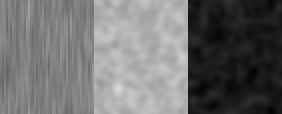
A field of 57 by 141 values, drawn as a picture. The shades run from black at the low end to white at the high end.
It is made of 1 by 3 panels. Panel 1,1: middling, streaked downward, faint in contrast. Panel 1,2: high, blotchy, faint in contrast. Panel 1,3: very low, blotchy, faint in contrast.
